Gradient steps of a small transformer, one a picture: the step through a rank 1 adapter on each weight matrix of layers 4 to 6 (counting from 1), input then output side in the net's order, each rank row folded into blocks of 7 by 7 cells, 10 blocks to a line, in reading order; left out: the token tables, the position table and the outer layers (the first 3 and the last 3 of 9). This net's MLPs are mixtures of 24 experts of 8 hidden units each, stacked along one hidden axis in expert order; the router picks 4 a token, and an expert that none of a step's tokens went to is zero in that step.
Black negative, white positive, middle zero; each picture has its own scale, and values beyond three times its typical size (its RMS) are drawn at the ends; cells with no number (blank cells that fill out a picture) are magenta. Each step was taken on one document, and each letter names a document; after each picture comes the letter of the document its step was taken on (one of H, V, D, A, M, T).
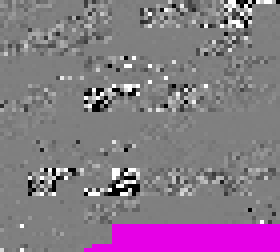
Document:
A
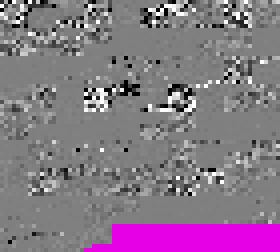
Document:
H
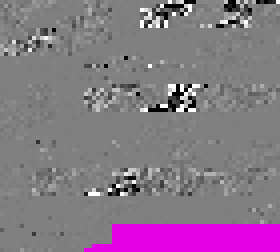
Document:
A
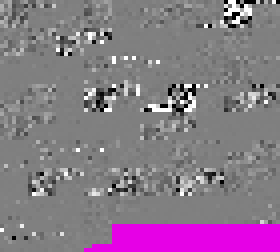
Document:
H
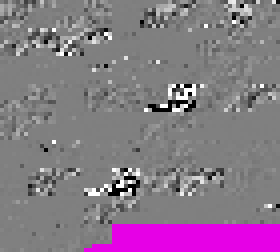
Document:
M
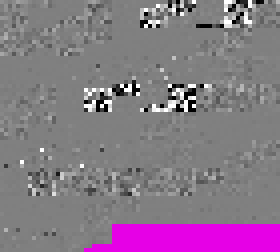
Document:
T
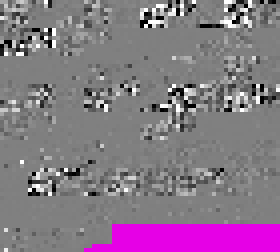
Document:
T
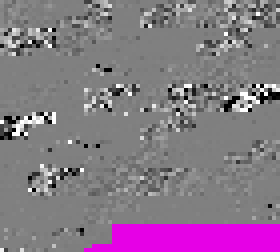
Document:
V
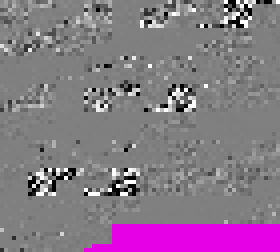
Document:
A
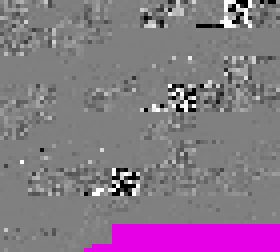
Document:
T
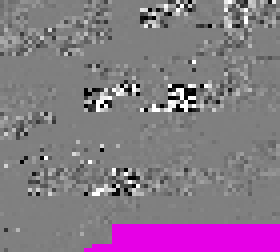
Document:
T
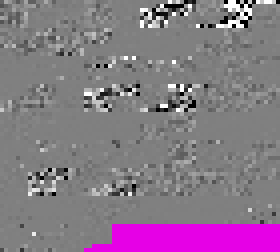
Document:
A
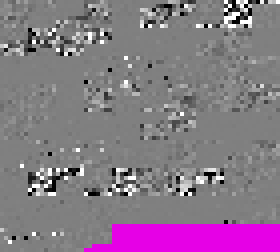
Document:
H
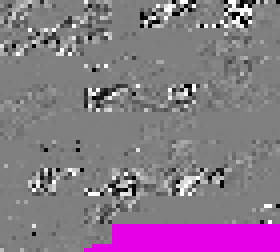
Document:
M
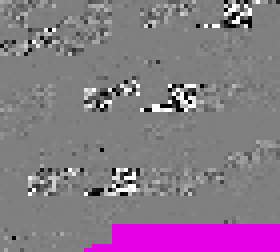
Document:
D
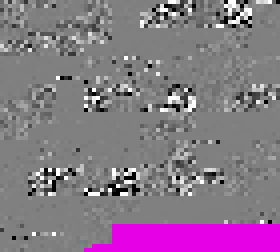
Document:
H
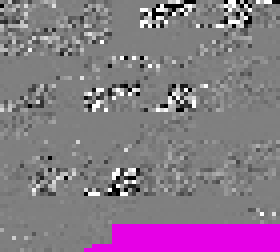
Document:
A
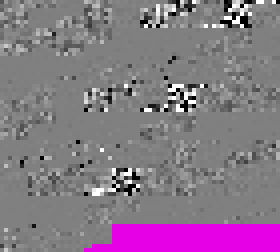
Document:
T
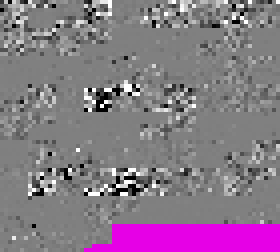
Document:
H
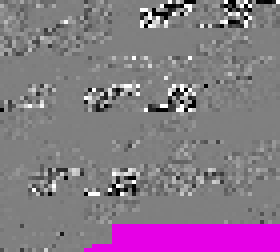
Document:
A
